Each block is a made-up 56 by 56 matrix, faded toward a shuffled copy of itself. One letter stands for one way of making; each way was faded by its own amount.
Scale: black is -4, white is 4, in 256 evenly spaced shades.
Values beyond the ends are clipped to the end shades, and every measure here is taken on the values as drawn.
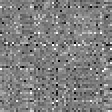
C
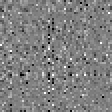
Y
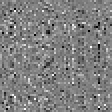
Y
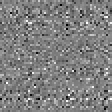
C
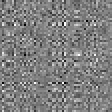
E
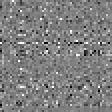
C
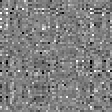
C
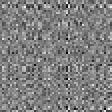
E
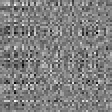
E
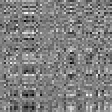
E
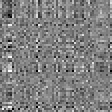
E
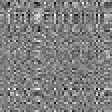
E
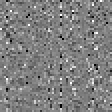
Y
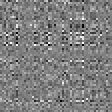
E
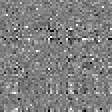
C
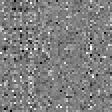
Y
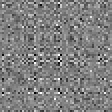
E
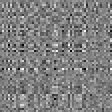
E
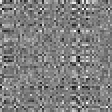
E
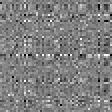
E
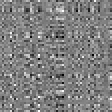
E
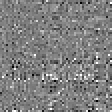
C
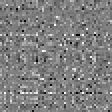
C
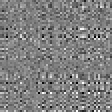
E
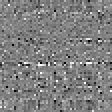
C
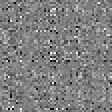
C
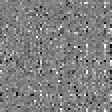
Y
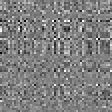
E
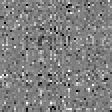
Y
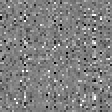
Y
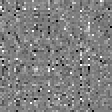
Y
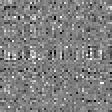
C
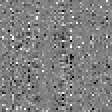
Y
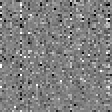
Y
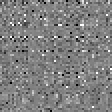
C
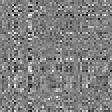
E
